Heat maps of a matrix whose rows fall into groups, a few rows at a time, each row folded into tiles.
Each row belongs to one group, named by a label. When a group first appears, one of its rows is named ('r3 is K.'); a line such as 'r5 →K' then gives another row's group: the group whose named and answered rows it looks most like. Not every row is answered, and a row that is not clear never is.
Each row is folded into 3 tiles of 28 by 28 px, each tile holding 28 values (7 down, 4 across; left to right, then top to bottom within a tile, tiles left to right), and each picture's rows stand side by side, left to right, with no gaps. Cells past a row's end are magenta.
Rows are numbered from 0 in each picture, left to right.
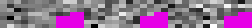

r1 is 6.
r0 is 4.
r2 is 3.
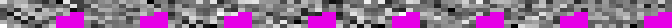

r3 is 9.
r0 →6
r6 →6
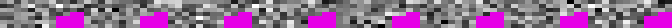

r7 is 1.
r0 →3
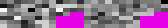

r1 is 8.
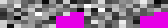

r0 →6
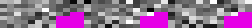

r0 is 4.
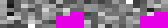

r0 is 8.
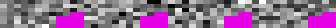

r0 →9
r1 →4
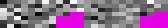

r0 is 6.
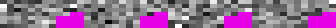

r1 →4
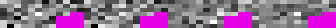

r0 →6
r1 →6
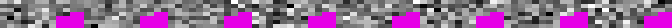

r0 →4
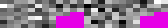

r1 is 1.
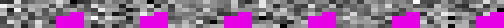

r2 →9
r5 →3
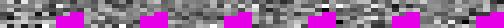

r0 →3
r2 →3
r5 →9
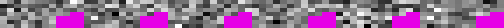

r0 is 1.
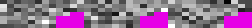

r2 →6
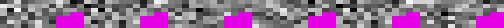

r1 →1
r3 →6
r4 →1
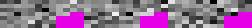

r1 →8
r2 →9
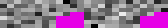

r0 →4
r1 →6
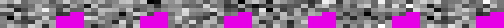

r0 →4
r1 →4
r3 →1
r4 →3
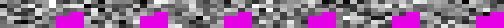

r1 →1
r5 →9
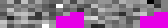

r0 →3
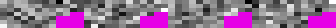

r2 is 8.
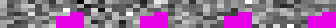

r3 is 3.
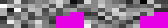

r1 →6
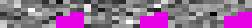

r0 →6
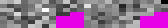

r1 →8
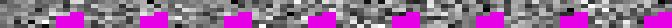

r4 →9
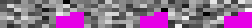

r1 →3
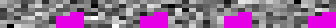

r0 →6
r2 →1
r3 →9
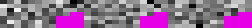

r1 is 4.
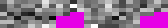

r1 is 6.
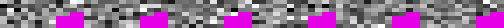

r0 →1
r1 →3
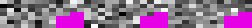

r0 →1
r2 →8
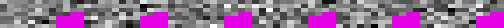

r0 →9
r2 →3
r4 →3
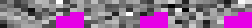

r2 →1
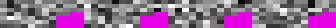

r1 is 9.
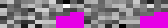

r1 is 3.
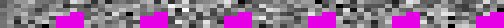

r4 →1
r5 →3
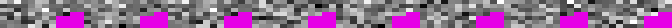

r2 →4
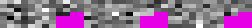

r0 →4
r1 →8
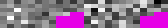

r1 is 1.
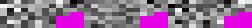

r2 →1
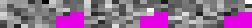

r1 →8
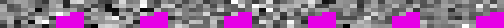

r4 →6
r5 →3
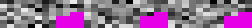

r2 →6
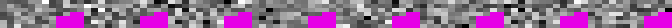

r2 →1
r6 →1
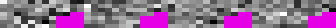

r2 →9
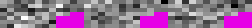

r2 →8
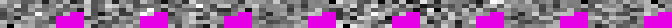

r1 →8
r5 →1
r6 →8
